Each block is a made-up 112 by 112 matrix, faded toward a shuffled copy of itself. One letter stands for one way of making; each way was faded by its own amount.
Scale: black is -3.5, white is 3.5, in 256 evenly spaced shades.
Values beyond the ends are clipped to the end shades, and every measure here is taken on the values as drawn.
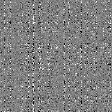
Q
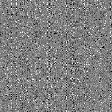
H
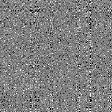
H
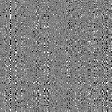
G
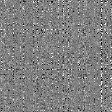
Q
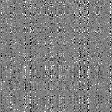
G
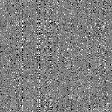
H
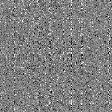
H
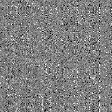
H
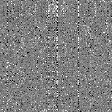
H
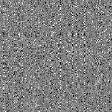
H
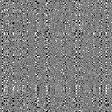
G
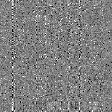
H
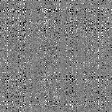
Q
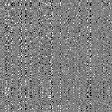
G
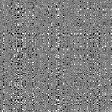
G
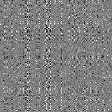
G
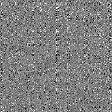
H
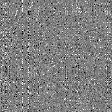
H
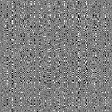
G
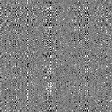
G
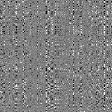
G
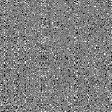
H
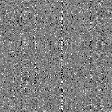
H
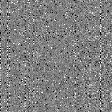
H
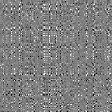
G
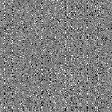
H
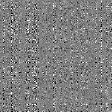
Q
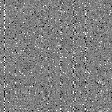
H
